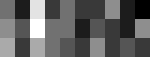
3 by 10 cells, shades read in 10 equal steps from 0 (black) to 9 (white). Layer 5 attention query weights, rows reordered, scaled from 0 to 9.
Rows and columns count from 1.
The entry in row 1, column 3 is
8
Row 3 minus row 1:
2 1 -2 2 -1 0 3 -3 2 2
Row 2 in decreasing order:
9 5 5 4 4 3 3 2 1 1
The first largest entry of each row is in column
3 3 1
